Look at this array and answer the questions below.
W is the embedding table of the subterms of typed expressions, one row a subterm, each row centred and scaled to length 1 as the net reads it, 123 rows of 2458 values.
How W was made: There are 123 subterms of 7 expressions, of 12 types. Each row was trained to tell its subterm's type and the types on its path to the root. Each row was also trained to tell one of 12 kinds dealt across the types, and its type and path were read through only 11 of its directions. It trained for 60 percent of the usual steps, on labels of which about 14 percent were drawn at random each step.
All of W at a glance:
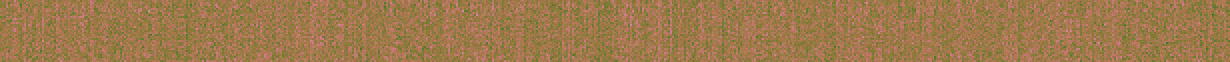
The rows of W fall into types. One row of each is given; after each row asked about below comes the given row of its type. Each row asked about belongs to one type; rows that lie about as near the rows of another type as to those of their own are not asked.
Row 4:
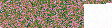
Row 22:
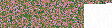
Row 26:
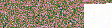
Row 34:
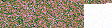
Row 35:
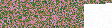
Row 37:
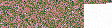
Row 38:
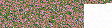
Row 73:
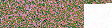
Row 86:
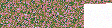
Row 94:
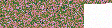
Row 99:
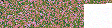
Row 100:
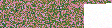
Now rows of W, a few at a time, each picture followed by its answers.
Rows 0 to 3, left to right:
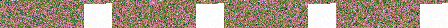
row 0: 94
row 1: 26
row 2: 37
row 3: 38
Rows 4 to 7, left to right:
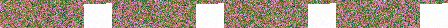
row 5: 86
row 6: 35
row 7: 26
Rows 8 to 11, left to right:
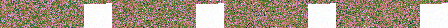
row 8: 35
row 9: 4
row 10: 34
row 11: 35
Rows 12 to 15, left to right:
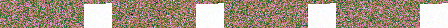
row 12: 26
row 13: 100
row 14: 35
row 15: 94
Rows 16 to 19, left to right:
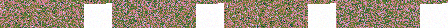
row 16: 22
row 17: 34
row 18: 4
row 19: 38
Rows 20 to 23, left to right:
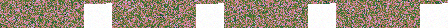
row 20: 86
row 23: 34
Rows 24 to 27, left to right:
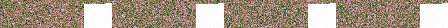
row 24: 94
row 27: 37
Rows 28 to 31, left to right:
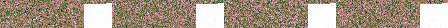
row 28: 100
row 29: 38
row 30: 73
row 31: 86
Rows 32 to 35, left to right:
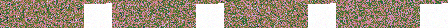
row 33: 26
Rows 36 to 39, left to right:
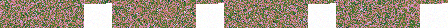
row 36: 37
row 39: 99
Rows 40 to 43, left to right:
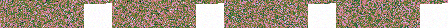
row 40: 38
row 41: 22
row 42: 38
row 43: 86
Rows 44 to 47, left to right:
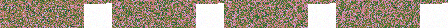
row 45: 99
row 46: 99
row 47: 37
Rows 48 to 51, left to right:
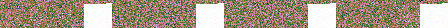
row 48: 26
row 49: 94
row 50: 99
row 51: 100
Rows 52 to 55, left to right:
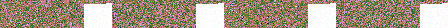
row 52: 26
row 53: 38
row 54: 4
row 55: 37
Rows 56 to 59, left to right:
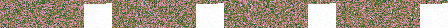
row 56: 4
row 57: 34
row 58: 73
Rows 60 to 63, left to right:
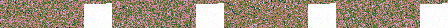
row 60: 99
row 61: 99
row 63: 4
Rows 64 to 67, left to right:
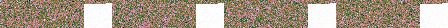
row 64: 99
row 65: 22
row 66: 94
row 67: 38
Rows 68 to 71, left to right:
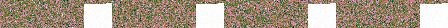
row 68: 38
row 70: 94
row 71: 73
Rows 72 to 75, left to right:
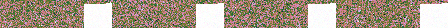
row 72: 38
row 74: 100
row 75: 86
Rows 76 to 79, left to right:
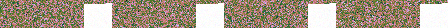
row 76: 94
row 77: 34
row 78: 26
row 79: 100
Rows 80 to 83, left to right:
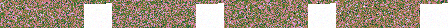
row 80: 22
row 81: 37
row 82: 38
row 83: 100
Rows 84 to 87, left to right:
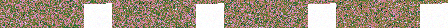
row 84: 37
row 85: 99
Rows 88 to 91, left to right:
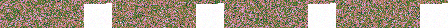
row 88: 4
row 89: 22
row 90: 86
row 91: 86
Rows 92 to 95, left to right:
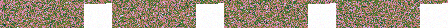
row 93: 34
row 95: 34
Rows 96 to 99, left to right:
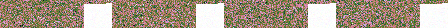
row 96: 4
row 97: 22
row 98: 99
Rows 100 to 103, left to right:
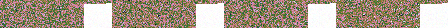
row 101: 35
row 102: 100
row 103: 34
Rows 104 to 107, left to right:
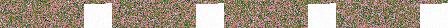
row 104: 34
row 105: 99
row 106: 35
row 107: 26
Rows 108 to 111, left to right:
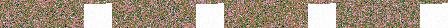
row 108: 26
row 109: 26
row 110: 26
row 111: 37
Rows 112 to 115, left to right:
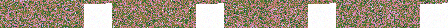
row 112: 73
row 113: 86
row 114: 35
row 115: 37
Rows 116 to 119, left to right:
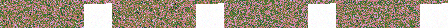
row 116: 94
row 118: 38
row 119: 99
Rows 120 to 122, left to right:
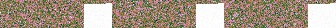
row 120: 73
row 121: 86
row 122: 4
